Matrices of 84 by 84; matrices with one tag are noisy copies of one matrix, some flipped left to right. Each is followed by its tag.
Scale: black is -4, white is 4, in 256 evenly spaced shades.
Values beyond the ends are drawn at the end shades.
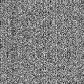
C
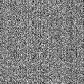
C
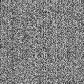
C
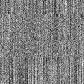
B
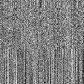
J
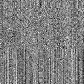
J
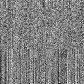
J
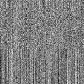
J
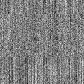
B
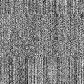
B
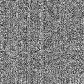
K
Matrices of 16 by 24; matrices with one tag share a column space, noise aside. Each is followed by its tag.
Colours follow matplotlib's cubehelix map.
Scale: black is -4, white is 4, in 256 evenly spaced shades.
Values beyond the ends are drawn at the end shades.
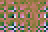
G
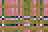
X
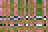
X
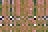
X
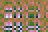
G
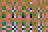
G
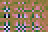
G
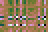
X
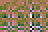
G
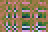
G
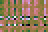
X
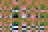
G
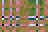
X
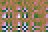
G
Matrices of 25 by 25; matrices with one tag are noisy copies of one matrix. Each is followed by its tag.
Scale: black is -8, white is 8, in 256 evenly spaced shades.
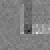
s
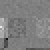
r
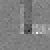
s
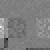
r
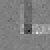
s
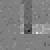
s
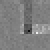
s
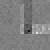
s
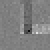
s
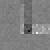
s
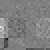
r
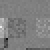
r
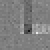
s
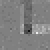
s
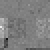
r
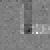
s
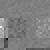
r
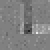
s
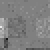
r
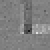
s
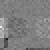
r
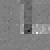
s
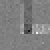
s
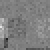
r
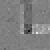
s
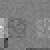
r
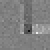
s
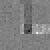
s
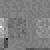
r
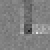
s
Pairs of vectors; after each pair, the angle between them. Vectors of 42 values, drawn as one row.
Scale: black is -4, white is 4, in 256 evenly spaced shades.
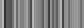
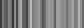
orthogonal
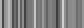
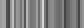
orthogonal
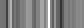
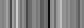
nearly opposite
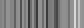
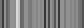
orthogonal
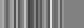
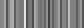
partly aligned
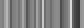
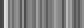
partly aligned
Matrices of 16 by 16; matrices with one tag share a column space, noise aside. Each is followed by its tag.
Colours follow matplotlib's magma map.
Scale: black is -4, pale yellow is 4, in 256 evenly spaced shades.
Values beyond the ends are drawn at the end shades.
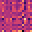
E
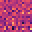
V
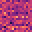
V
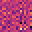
V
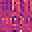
E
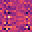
V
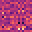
V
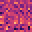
V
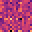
E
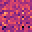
V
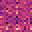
V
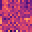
E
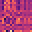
E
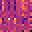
E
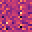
V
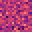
V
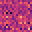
V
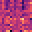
E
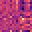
E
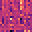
E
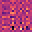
V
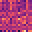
E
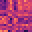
E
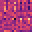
E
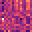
E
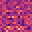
V
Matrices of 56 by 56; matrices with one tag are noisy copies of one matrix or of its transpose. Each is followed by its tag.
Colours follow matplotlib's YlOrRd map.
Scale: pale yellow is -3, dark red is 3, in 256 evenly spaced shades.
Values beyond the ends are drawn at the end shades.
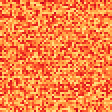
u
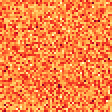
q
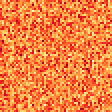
u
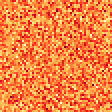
q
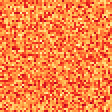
q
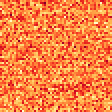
u
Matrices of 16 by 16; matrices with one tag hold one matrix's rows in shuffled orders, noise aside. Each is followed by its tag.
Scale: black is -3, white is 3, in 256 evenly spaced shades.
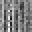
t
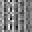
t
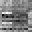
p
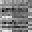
p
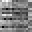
p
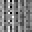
t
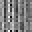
t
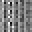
t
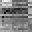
p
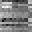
p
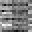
p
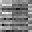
p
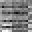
p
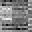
p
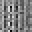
t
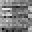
p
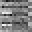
p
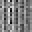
t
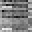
p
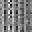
t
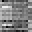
p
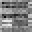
p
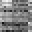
p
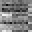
p
